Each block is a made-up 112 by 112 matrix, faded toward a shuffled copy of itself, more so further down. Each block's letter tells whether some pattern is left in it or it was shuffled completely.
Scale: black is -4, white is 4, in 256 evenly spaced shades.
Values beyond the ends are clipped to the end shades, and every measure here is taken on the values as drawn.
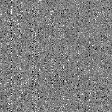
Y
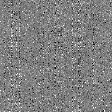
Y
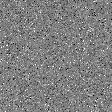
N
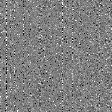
Y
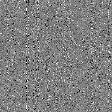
Y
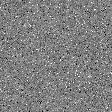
N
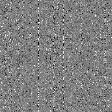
Y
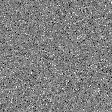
N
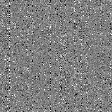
Y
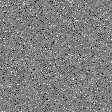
N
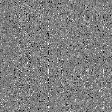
Y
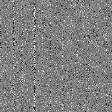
Y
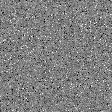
N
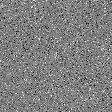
N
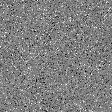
N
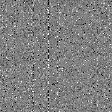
Y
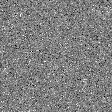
N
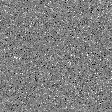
N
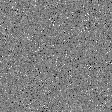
N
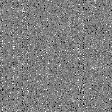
Y
